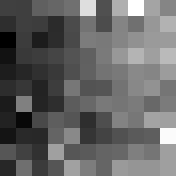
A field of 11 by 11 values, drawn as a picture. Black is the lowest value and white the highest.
Slope: up to the right. Stripes: none. Calmest part: middle right. Ninth with the highest average: top right. Average level on the scale: 40%.
